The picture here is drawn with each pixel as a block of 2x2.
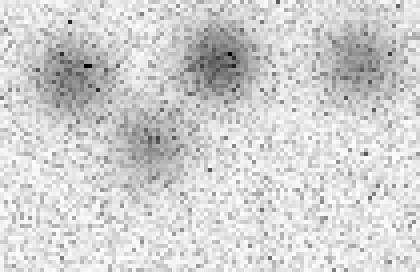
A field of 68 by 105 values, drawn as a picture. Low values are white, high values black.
Histogram: skewed, a long tail of high values. Ninth with the highest average: top middle. Average level on the scale: 20%. Odd rows or columns: none. Bumps: four.
